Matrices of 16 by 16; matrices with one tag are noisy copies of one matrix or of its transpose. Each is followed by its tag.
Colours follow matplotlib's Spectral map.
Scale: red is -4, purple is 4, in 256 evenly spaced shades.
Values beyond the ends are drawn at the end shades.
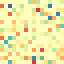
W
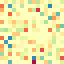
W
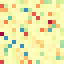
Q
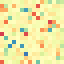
Q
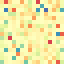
W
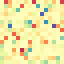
Q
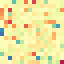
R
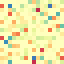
W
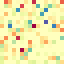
Q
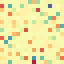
W
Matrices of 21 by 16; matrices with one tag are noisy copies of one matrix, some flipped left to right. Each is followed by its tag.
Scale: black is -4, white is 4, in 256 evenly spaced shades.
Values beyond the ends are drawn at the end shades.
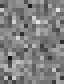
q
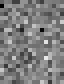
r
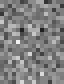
r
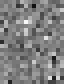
q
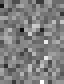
r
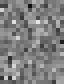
q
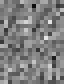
q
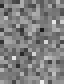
r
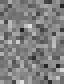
r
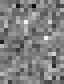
q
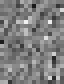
q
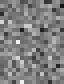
r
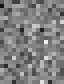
r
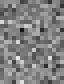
r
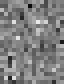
q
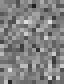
q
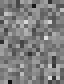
q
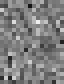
q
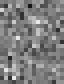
q
